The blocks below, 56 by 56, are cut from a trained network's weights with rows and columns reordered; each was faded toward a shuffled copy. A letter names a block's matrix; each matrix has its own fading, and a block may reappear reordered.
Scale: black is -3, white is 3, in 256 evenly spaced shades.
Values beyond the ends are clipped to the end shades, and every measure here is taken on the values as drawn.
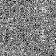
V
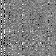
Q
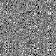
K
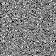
V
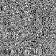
V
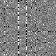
Q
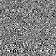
K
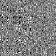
K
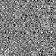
K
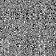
V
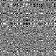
Q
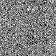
V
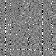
Q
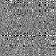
Q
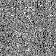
V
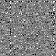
K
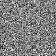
V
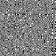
K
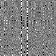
Q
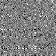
K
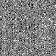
V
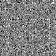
V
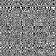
Q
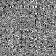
V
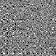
K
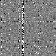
Q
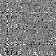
K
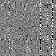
Q
